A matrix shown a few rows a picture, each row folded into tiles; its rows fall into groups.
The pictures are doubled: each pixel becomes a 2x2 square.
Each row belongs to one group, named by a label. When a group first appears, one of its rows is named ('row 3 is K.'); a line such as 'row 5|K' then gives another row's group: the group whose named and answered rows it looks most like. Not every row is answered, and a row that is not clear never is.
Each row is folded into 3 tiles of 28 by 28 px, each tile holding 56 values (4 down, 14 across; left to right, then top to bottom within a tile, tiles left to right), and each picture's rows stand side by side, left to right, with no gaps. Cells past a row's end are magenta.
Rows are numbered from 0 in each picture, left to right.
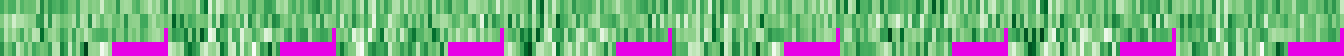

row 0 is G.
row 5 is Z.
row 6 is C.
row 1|C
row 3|C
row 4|G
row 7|C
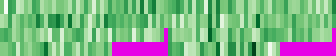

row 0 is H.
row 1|G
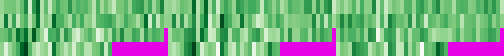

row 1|C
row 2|C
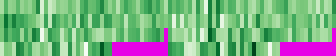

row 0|C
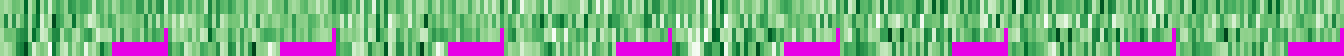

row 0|C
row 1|G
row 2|G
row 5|Z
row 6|Z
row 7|Z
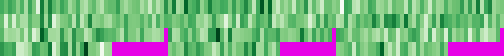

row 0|G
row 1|Z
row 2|H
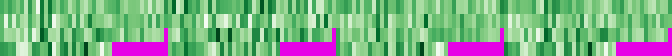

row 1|Z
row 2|G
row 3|G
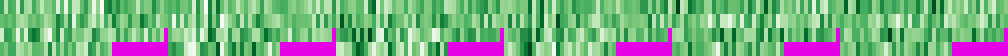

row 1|G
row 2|C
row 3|C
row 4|Z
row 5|Z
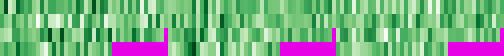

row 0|Z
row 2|H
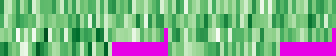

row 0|G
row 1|H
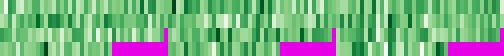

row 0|H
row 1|Z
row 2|C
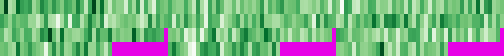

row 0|Z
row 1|G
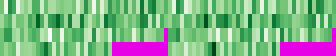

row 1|H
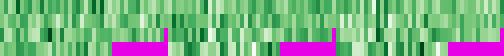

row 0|Z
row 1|C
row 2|G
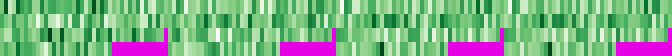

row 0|Z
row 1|H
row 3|H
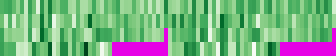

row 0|G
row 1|C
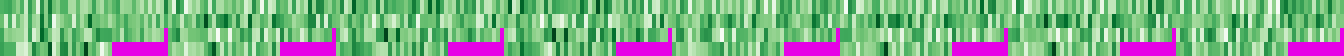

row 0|G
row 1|H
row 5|H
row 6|H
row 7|H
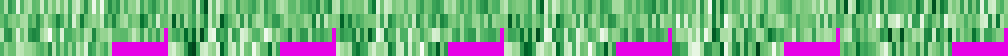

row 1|C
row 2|C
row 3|C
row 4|G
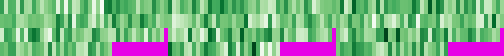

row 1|G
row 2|Z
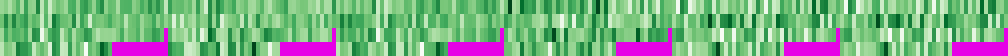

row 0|C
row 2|C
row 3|Z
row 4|H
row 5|H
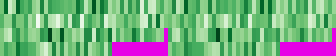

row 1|Z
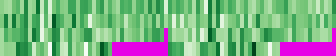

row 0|C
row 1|G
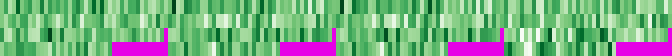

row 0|Z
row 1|Z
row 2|Z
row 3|G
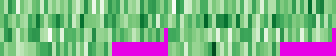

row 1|H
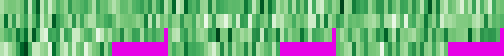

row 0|C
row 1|Z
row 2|Z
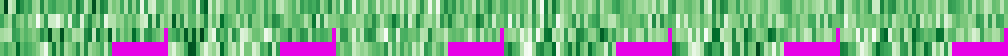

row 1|C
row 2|H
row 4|G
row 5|G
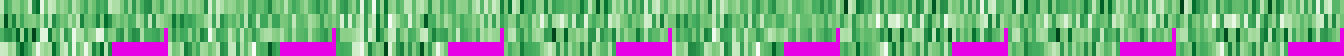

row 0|C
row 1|C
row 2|G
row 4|C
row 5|Z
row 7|Z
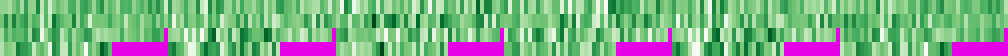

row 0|C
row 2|H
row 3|H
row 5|C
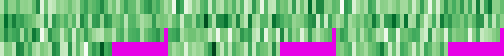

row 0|C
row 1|H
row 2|H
